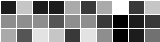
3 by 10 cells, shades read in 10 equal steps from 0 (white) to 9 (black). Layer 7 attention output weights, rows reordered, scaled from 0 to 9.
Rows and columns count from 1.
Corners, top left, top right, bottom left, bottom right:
8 2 3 5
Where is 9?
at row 2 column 8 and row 3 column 8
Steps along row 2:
same same up down same up up down down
